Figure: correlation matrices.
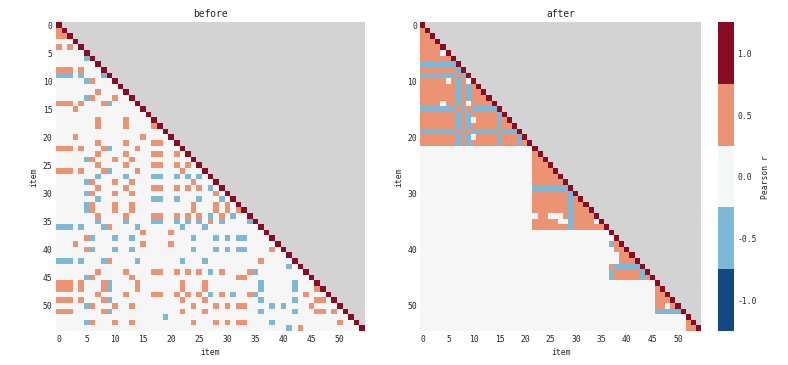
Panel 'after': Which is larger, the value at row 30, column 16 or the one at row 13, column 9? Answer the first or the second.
the first
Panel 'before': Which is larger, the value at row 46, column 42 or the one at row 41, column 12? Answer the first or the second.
the second
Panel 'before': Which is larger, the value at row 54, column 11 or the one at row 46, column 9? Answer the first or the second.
the first
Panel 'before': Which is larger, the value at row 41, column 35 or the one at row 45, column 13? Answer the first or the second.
the second
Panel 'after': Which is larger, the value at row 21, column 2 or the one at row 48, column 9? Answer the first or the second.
the first
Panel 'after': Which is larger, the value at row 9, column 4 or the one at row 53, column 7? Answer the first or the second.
the second
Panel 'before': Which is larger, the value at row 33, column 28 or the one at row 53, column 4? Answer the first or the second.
the first
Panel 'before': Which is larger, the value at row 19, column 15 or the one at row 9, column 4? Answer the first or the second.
the first
